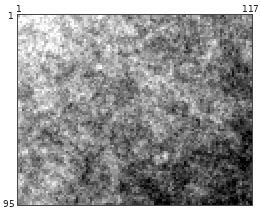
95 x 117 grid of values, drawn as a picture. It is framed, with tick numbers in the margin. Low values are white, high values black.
Mirror symmetry: none. Average level on the scale: 50%. Slope: up to the bottom right. Grain: blotchy. Ninth with the lowest average: top left.
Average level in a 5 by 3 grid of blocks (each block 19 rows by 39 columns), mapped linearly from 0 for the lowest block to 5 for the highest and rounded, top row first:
0 2 3 | 1 2 3 | 2 2 3 | 2 3 4 | 2 4 5
